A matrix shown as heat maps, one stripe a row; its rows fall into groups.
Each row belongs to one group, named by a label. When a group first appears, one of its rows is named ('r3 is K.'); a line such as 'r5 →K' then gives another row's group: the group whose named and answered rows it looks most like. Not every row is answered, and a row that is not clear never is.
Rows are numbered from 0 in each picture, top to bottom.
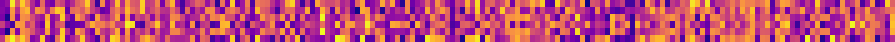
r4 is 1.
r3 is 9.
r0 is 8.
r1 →8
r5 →8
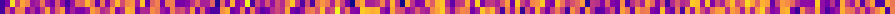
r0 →8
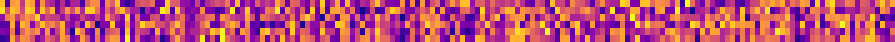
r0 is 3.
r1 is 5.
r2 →1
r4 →1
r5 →1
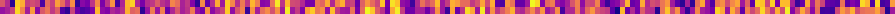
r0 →9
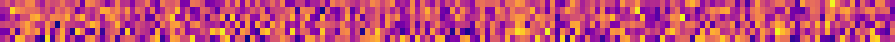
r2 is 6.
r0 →3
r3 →3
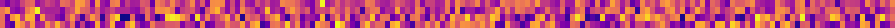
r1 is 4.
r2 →3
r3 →9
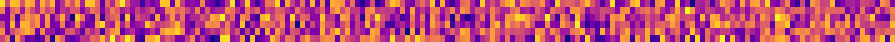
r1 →3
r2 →1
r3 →1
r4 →3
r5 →9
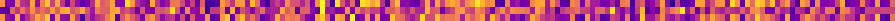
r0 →9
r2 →9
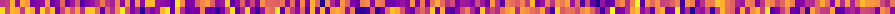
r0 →1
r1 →5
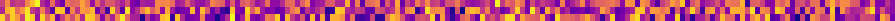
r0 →4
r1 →8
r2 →5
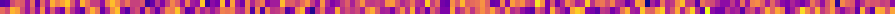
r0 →6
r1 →3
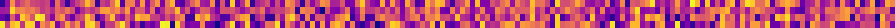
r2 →8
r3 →5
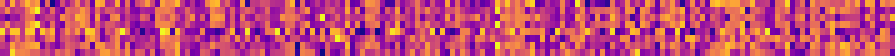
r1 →4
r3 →4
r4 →5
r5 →3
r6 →4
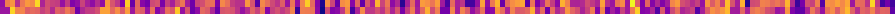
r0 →1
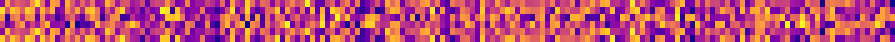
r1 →5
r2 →3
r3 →9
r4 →6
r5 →5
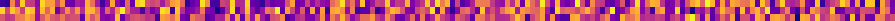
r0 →8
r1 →5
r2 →3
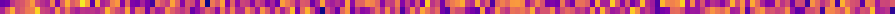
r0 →4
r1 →6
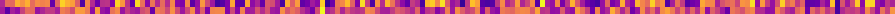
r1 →4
